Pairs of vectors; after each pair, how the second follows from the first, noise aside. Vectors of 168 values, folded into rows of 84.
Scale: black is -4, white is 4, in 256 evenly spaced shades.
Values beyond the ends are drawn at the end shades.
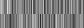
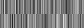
wrapped around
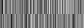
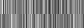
sign-scrambled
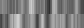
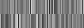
sign-scrambled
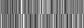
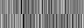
sign-scrambled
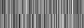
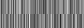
wrapped around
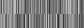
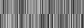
wrapped around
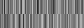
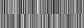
sign-scrambled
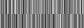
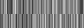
sign-scrambled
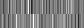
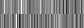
wrapped around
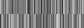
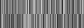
sign-scrambled
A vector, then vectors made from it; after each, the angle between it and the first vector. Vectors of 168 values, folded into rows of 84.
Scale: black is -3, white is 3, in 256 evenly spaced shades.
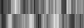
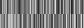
orthogonal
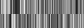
partly opposed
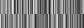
orthogonal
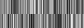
partly opposed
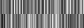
partly aligned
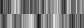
nearly parallel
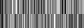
partly aligned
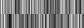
partly opposed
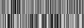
partly opposed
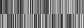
orthogonal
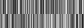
orthogonal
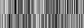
partly opposed
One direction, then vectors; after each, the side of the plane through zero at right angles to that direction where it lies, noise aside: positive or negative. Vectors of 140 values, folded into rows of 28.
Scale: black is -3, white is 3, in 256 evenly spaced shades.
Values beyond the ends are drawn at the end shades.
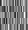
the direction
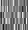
negative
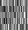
positive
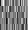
positive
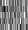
positive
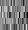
negative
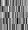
positive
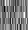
positive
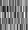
positive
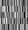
negative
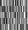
positive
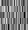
negative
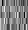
negative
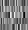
negative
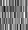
positive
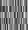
positive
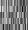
negative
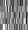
positive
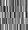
positive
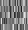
positive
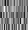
negative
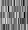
negative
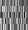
negative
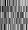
positive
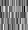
negative
